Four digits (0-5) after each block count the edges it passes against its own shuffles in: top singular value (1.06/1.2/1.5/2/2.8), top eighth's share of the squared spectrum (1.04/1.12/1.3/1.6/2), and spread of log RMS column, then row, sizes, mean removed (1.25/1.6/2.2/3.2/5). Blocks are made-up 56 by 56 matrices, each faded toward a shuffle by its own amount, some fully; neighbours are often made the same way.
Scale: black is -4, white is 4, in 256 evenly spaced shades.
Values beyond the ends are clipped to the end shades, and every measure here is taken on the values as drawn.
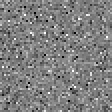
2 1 0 0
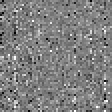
3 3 2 0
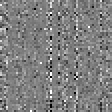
4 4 3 1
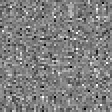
3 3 2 1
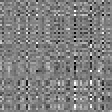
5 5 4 3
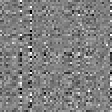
4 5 3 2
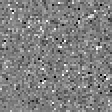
2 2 0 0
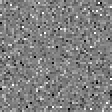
0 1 0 0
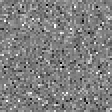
2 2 0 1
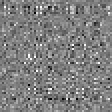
4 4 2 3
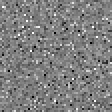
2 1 0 0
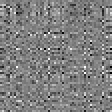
4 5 3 3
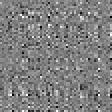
4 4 3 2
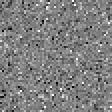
1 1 0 0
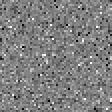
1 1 0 0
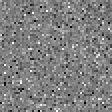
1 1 0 0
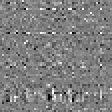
4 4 2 3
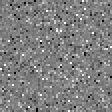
0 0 0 0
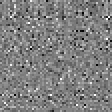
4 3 1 2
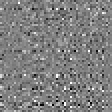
4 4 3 3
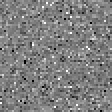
2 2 0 0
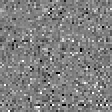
3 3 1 2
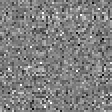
3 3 1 1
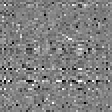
4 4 1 2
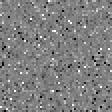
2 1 0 0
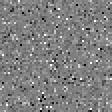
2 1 0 0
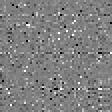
4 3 1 1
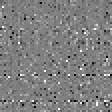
4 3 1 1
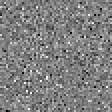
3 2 0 1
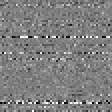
3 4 0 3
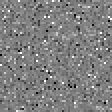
0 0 0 0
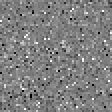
0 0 0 0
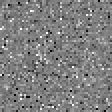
0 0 0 0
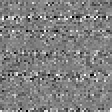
2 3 0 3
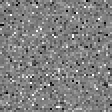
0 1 0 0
